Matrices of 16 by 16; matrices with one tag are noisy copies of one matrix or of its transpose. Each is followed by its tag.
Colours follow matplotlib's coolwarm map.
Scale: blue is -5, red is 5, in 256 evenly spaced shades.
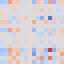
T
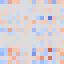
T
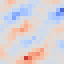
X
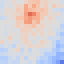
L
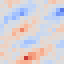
X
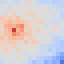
L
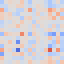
T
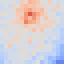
L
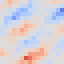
X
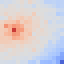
L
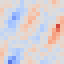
X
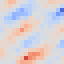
X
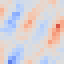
X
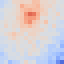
L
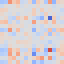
T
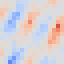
X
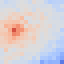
L
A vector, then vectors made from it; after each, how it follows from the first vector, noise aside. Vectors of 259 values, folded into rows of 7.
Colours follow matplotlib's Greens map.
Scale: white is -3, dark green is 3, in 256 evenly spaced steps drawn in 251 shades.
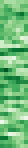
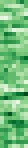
wrapped around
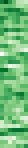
wrapped around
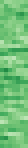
shrunk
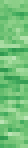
shrunk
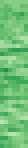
shrunk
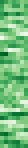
wrapped around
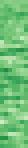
shrunk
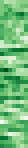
copied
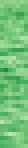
shrunk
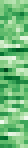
copied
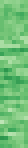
shrunk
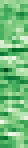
copied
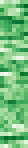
wrapped around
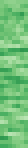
shrunk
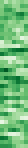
copied
